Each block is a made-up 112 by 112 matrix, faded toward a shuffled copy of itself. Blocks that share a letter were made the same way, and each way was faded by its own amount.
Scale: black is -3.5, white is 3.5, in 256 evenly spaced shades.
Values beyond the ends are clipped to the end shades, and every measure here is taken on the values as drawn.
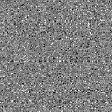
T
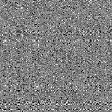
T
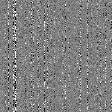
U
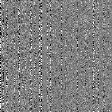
U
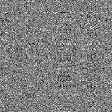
T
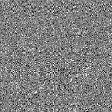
T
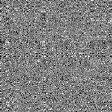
T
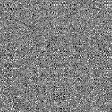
T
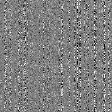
U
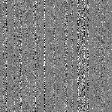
U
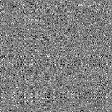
T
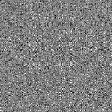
T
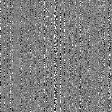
U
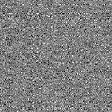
T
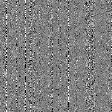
U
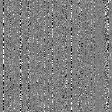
U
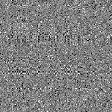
T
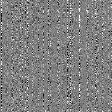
U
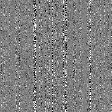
U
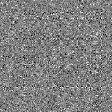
T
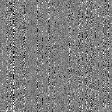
U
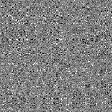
T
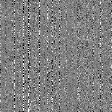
U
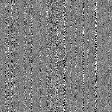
U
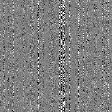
U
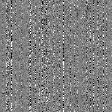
U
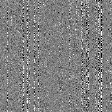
U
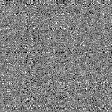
T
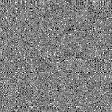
T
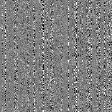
U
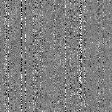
U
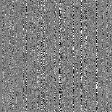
U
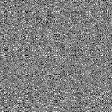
T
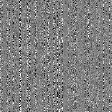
U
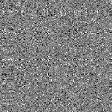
T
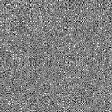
T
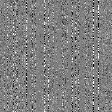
U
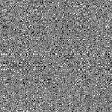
T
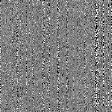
U
